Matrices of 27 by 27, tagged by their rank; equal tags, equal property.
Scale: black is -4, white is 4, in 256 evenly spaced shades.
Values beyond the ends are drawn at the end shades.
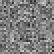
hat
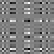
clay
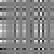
clay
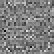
hat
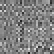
hat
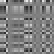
clay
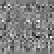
hat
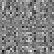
hat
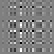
clay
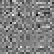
hat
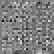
hat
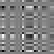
clay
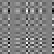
clay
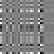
clay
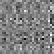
hat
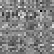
hat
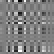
clay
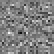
hat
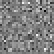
hat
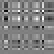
clay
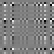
clay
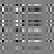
clay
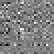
hat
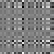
clay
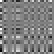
clay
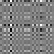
clay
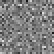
hat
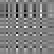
clay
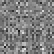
hat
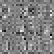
hat
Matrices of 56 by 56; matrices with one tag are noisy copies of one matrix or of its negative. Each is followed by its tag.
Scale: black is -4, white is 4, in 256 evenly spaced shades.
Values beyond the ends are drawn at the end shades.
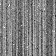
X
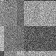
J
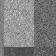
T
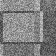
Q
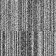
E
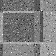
Q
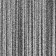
X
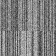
E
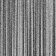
X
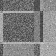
Q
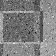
Q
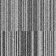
E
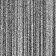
X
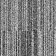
E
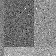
T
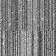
E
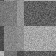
J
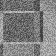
Q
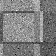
Q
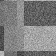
J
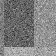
T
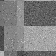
J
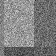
T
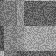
J
